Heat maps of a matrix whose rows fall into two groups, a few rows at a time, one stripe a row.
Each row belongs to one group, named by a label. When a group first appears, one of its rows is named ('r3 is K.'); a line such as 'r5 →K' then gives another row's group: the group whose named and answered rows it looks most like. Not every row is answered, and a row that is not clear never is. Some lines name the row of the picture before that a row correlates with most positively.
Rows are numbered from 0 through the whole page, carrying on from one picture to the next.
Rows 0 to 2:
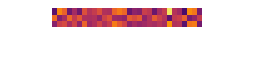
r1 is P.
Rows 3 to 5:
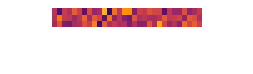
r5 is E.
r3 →P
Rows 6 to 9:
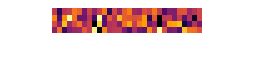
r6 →P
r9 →E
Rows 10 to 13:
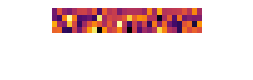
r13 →E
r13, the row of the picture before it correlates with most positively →9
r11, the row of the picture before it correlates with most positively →7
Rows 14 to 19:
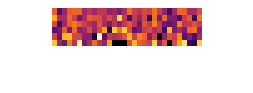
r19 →P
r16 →P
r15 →E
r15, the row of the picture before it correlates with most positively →12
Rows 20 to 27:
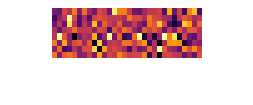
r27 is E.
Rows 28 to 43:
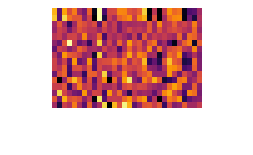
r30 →E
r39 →P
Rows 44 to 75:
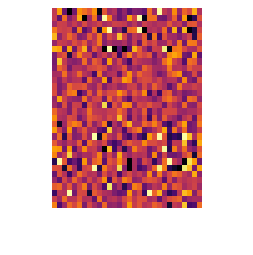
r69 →E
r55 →P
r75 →P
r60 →E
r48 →E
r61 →E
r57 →E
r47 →P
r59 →P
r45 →P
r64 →E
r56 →P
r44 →E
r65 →P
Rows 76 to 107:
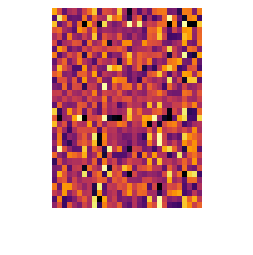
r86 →E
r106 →E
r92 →P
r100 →E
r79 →E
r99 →P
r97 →E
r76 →E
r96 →E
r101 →P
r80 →E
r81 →P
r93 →P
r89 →E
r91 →E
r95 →E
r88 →P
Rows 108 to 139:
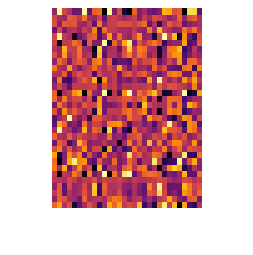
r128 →P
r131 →P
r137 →E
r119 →E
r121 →P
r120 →E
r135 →E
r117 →E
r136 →E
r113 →P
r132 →P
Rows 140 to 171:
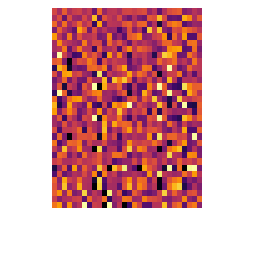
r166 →E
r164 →P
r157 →E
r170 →P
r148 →E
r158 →P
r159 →P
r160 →E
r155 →P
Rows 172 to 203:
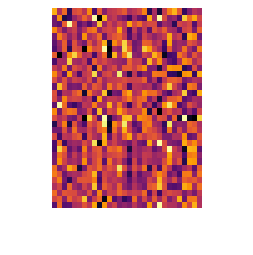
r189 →P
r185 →P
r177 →P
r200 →E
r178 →P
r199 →E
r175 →E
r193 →E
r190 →P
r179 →P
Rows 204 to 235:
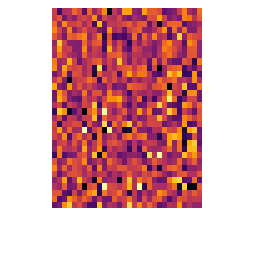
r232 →P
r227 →E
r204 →P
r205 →E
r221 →E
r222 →P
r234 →P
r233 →E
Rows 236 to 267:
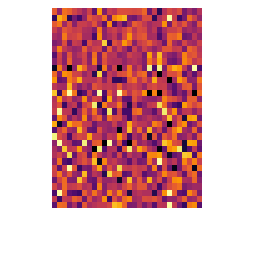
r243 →E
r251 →E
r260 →E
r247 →P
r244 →E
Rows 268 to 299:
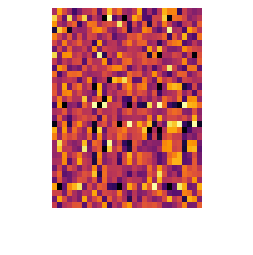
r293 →E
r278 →P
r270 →E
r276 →P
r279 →P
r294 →E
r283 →E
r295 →E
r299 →P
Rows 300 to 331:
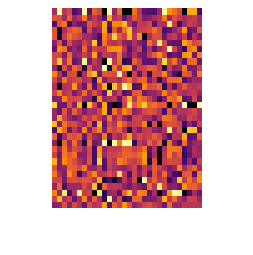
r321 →P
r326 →E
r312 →P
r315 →P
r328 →E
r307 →E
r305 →E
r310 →E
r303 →P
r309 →P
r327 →P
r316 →P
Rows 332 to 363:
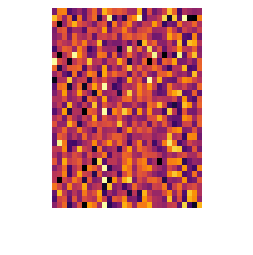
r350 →E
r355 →P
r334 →P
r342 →E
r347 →E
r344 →P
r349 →E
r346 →P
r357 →P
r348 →P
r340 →E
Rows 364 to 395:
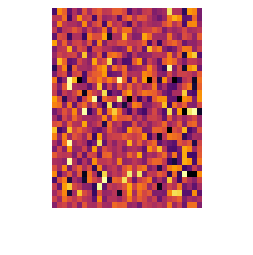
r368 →P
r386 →E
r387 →P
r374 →P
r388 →E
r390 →P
